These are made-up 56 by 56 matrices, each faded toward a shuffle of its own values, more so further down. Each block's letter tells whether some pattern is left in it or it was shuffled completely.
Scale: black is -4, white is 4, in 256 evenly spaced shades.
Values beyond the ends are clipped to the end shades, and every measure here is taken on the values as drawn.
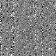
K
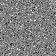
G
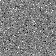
G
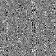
K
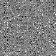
K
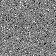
G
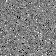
G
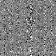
K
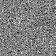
G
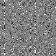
K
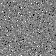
G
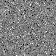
G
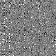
K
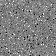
G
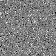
G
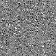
K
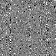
K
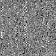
K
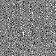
K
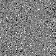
K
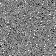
G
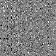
K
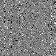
K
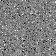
G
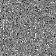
K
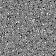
G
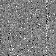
K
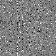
K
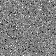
G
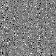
K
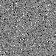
G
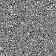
K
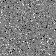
G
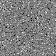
G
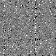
K
